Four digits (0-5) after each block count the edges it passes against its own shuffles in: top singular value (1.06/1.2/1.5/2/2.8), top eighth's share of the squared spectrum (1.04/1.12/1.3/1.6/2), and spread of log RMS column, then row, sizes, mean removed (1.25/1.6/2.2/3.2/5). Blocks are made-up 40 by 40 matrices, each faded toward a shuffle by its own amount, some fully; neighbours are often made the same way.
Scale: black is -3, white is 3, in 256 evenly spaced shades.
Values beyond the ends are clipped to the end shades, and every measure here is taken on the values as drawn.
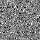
1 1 0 2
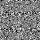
0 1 0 2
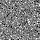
0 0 0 0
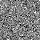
0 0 0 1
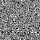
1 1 0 1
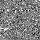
1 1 0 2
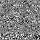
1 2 0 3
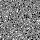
2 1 0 0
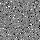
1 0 0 0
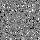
2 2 0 1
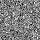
0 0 0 0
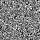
0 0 0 0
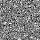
0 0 0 0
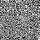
1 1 0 2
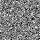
0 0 0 0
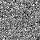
0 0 0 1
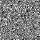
0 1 0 2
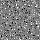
0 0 0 0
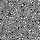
1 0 0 0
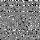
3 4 0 2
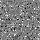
1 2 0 0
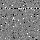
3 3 0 1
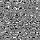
3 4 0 2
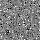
0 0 0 0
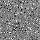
0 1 0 0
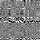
3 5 2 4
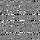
3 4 0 3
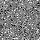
2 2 0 0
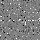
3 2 0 0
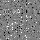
2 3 1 0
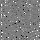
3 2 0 0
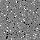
2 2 1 0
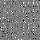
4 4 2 1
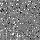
2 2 0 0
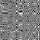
4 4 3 2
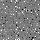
1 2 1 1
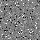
0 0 0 0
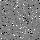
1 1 0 0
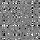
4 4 2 2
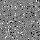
3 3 0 1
